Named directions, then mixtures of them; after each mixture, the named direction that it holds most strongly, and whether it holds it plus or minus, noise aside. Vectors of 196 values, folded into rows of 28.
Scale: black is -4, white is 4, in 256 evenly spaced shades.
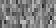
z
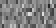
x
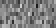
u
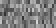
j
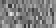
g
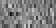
g, minus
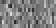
g, plus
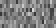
x, plus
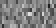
x, plus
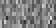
z, minus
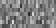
u, minus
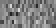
u, plus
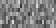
u, minus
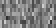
z, minus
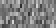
u, minus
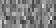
z, minus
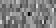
u, minus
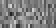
g, minus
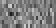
g, minus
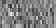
g, plus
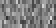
z, minus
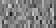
g, minus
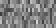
j, plus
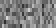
z, plus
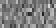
x, minus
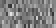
g, plus
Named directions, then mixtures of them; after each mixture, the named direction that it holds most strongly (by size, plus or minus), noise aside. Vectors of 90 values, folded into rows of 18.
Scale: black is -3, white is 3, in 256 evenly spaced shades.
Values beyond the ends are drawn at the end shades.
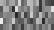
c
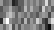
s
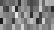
c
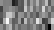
s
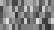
s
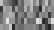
s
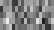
s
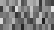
c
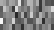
c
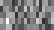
s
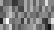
s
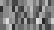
s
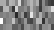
c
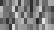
c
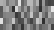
c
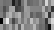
s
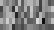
c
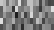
c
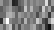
s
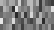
c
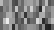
s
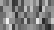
s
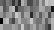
c
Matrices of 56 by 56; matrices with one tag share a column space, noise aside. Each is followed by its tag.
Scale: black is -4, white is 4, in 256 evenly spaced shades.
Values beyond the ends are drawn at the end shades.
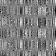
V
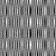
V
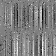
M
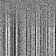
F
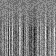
F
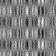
V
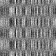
V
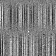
M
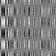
V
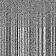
F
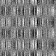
V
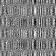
V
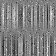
M
